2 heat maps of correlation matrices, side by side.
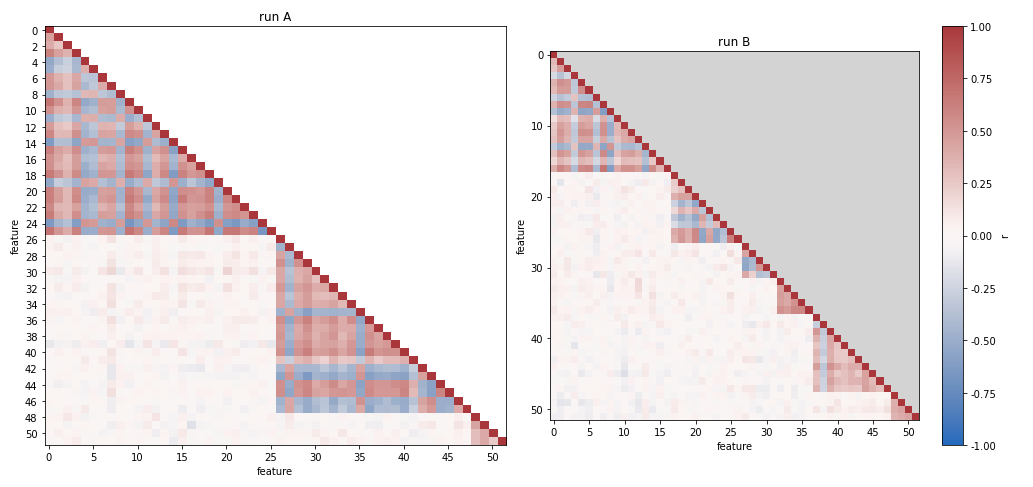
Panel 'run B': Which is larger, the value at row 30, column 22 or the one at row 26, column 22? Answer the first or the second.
the second
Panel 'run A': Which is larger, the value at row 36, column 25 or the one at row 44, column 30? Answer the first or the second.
the second
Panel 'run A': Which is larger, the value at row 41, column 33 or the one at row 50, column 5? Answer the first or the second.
the first
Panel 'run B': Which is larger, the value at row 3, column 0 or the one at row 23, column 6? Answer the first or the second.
the second
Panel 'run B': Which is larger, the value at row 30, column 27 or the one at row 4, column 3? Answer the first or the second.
the second
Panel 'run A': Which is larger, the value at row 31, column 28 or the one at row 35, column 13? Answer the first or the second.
the first
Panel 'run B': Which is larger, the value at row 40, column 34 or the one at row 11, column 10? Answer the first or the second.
the second
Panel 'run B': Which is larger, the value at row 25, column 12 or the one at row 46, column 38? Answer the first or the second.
the first
